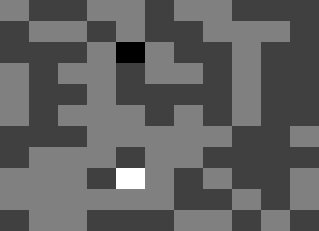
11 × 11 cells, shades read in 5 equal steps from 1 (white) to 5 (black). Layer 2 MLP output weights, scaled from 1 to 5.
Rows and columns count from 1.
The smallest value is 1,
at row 9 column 5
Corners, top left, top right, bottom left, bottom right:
3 4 4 4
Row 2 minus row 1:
1 -1 -1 1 0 0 1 0 -1 -1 0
